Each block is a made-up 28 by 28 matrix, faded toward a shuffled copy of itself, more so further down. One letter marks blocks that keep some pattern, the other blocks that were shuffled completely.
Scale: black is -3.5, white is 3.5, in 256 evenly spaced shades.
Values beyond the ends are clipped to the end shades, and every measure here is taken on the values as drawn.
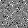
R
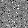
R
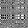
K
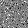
R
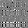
K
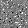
R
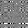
K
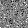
R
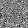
R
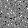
R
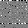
K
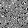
R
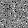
R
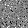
R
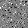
R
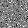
R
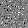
R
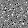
R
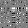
K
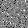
R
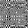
K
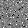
R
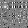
K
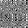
K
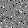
R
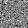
R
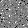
R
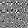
K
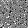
R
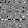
K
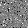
R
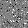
R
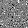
R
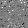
R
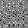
K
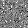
R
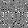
K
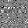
K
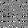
K
